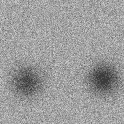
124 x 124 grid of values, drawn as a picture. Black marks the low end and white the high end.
The values are skewed, with a long tail toward low values. On average the colour sits 60% of the way up the scale. No row or column stands out. Two dips sink into the field. The ninth with the lowest average is the middle right.
